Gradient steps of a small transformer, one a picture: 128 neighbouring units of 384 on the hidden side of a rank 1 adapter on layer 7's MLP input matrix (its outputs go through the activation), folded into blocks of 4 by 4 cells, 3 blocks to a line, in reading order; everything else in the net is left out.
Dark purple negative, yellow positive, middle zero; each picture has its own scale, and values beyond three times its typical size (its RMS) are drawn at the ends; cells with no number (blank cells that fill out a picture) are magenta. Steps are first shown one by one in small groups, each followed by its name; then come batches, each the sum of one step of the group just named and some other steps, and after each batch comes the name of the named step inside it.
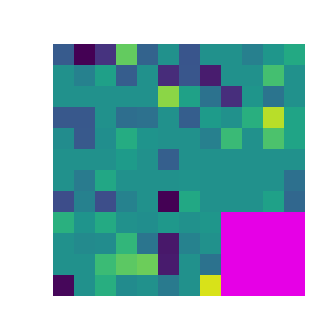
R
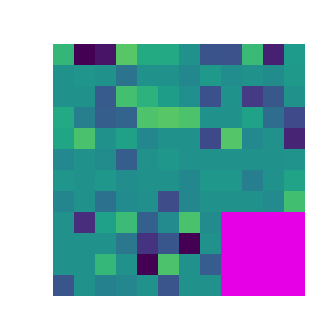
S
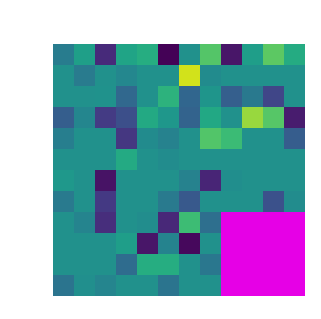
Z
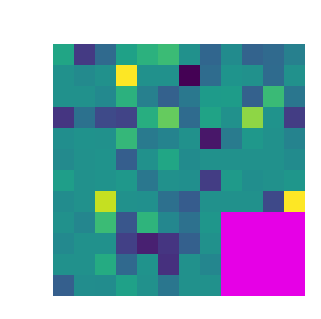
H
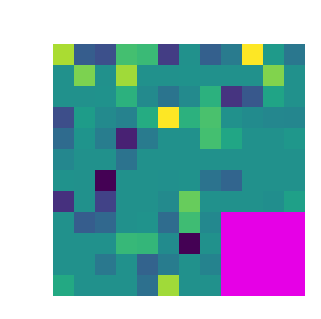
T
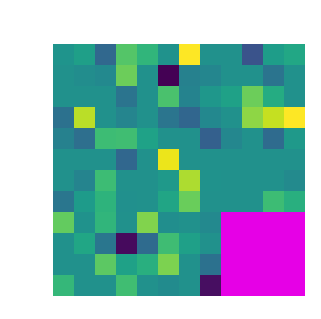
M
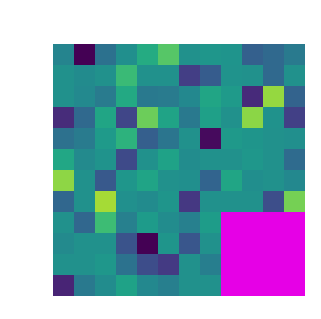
H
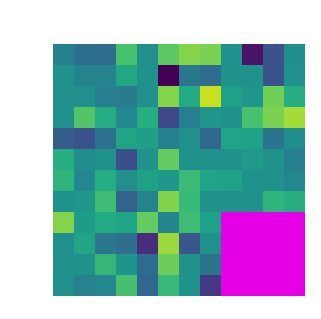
M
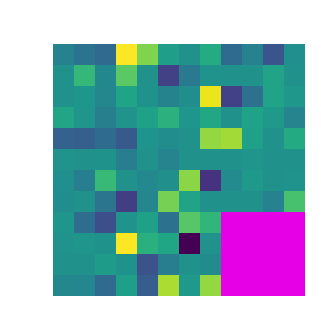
T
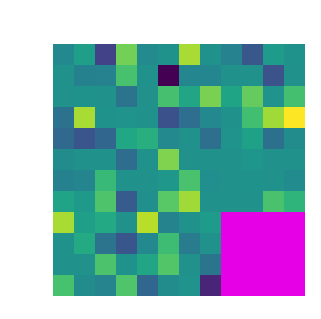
M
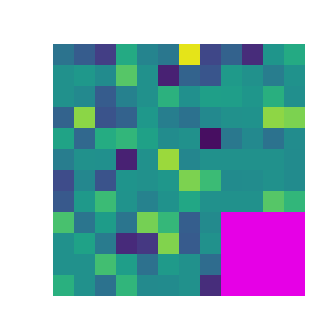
M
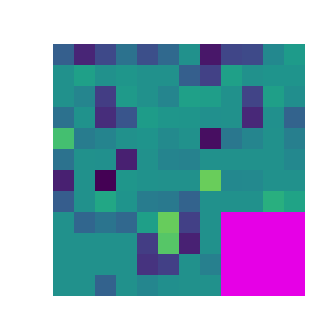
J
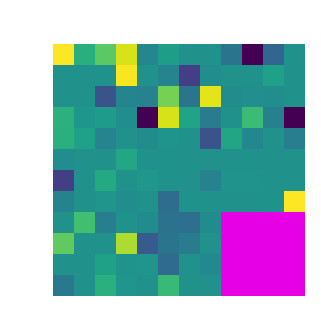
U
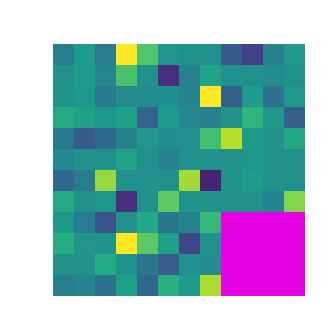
U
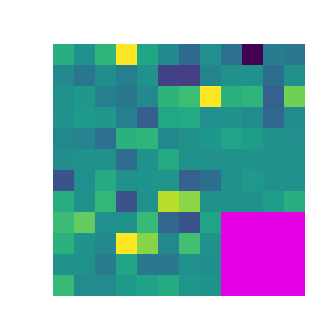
U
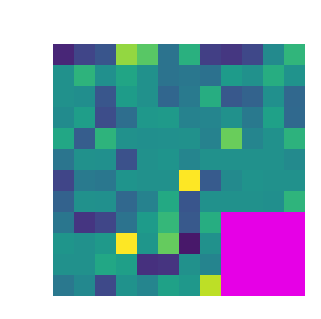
J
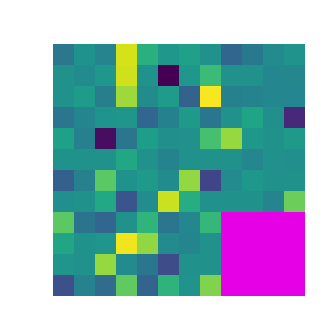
U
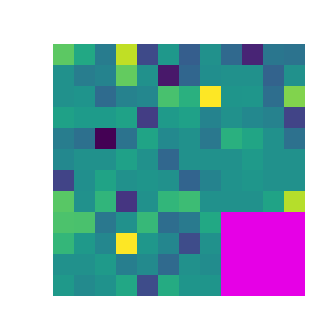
U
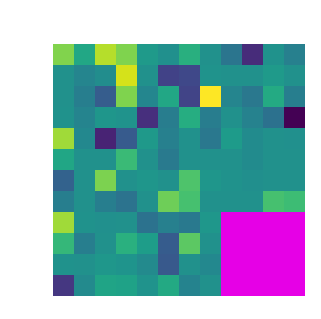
U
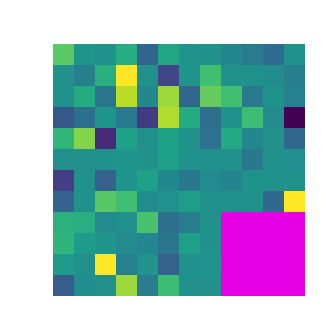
U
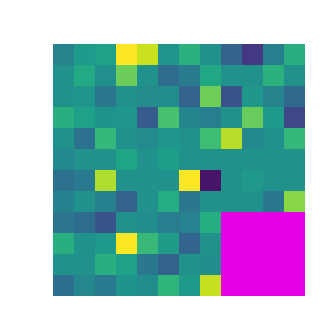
U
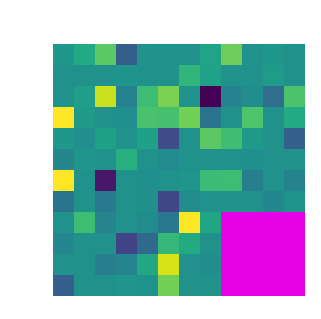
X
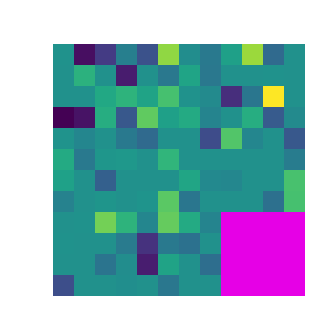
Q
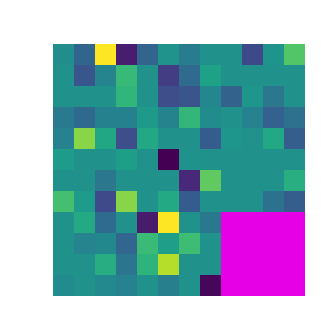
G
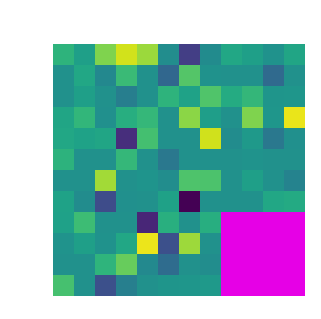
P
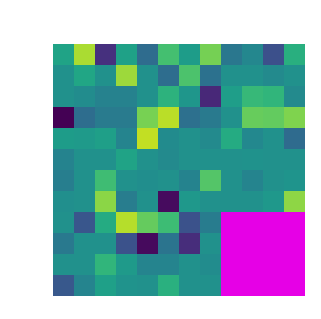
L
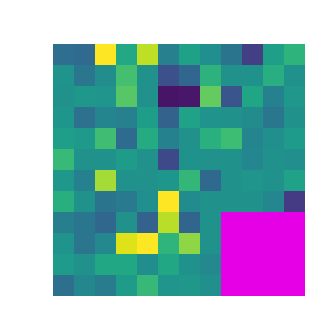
G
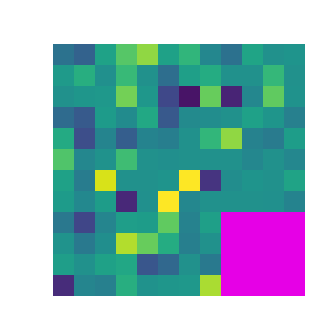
Q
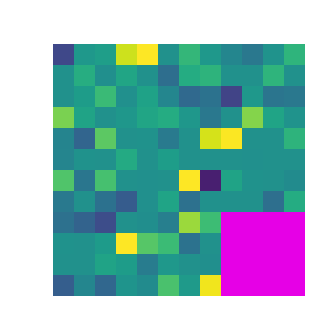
X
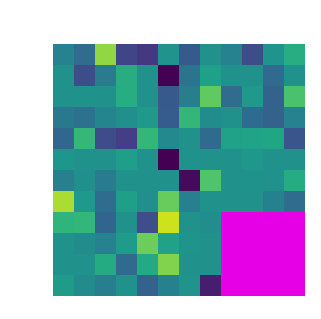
G
